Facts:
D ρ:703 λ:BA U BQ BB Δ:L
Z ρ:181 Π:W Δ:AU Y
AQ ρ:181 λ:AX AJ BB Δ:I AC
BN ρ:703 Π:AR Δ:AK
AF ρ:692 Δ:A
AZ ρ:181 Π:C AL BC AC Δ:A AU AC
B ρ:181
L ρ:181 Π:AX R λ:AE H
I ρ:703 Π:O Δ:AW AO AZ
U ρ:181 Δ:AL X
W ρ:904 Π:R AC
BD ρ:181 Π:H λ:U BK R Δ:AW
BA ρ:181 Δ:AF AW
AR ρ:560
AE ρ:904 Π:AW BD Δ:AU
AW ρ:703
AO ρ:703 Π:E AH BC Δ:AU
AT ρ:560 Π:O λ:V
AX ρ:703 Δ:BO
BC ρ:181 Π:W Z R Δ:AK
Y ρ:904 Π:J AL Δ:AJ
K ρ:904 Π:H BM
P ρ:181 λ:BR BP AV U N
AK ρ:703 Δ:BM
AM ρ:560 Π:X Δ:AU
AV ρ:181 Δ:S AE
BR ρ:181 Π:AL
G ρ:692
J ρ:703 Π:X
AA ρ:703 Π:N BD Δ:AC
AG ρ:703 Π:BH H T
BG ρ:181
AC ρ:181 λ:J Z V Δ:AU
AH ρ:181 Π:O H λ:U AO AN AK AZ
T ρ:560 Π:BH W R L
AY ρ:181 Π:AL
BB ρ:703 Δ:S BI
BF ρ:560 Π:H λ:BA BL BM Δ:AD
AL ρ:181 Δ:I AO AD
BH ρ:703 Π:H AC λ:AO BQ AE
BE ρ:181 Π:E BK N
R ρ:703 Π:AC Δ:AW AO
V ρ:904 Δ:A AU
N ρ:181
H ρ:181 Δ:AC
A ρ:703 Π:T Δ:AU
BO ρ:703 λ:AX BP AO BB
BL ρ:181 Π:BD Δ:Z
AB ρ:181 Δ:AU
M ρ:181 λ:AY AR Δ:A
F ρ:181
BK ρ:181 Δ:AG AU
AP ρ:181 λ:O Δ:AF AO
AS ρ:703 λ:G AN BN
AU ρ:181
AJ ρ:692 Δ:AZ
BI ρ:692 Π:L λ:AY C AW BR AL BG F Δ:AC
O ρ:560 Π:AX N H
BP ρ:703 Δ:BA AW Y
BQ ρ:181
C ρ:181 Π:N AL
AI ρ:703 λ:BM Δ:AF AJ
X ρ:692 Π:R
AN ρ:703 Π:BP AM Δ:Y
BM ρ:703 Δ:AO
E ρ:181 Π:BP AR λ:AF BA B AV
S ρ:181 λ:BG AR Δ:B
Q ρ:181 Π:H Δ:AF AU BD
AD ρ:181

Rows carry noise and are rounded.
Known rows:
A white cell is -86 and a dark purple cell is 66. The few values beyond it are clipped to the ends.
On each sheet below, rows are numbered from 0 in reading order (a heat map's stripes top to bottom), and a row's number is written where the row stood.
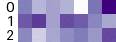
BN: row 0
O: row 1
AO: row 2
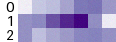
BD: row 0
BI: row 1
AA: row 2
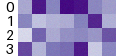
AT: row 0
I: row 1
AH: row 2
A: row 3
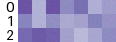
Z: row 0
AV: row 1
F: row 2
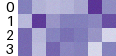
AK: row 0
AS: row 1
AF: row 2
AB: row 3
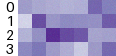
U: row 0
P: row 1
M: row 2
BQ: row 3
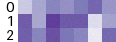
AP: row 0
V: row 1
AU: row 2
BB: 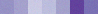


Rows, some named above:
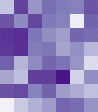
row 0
AS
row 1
AU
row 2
J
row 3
X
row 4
AF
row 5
AC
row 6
G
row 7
BD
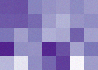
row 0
W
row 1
C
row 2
BC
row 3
AM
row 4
AE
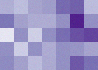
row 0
BM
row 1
R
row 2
D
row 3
H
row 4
AX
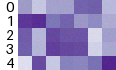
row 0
BM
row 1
X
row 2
V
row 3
V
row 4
BO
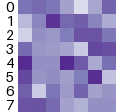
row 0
BE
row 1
S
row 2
AI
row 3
AN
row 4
AM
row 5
Y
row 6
AZ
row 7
C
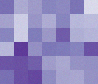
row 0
AJ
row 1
BL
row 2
Q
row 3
AS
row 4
C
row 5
BG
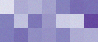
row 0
AQ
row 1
BK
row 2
K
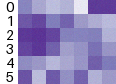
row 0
BP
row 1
G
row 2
AY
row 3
BR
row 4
AX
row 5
Z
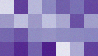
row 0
BH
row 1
BA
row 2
AG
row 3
AR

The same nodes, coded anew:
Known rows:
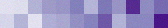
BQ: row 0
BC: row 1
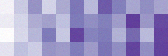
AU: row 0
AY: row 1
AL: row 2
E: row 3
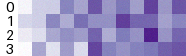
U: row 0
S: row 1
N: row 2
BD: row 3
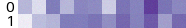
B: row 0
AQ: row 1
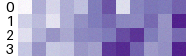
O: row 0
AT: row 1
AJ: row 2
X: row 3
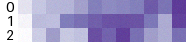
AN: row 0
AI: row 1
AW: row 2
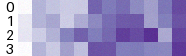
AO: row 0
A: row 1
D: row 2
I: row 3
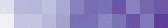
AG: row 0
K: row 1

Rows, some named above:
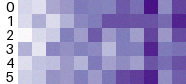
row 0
AX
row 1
BH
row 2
U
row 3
AV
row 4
BL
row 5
G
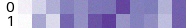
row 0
M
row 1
AP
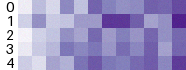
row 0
Q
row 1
X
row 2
BA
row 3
AQ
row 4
V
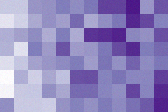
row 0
G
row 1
H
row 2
BI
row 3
BB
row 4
AB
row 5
I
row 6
BN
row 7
Z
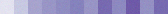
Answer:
AB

